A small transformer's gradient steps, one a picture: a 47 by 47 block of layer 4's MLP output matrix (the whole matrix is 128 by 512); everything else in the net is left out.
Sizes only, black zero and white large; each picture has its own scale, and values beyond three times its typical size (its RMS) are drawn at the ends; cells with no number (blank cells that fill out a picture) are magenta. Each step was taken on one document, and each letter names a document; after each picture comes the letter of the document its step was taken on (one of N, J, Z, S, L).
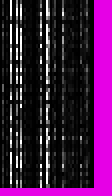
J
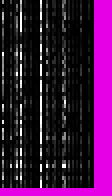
J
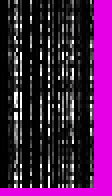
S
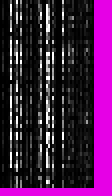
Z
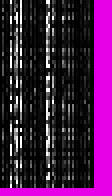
Z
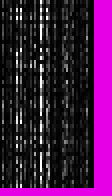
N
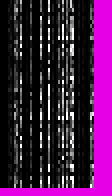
S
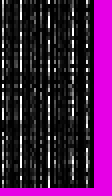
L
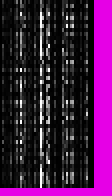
N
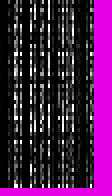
S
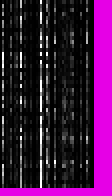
J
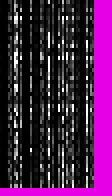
S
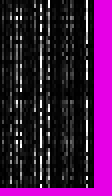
N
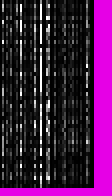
J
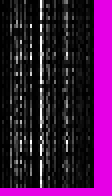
N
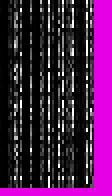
S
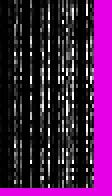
S
